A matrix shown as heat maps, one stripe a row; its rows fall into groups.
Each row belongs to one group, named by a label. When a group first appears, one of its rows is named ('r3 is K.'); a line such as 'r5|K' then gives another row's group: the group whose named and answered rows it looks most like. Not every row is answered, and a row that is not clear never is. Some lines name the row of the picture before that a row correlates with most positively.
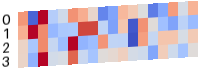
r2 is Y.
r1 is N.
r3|Y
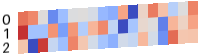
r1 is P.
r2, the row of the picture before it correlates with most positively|0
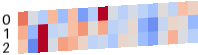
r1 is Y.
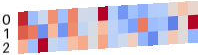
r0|P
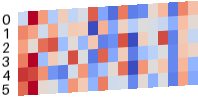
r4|N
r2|N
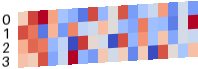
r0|N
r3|Y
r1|P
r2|N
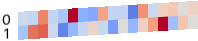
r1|N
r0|Y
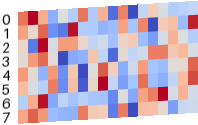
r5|P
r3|N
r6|N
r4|P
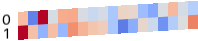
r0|Y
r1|P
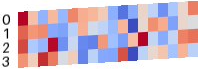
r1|N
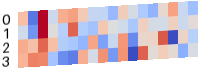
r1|Y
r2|N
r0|Y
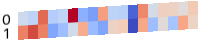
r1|N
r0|Y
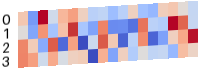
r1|Y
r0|Y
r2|P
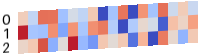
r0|N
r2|Y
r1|P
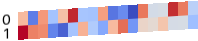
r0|Y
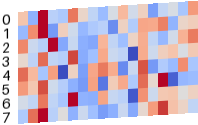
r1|N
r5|N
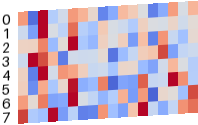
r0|Y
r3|N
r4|Y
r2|Y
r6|Y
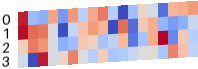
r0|P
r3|Y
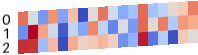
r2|P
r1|N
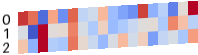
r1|Y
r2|Y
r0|P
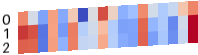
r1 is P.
